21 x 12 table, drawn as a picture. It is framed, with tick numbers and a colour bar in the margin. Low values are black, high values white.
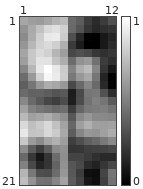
The texture is blotchy. The top left is the ninth with the highest average. The top right is the ninth with the lowest average. No lone cell stands out from its neighbours. The left part is higher, up to a seam about 50% of the way across.
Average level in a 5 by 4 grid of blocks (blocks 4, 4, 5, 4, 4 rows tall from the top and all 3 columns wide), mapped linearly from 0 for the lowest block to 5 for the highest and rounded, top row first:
4 5 1 0
4 5 3 1
3 2 2 2
4 4 2 3
2 2 1 1
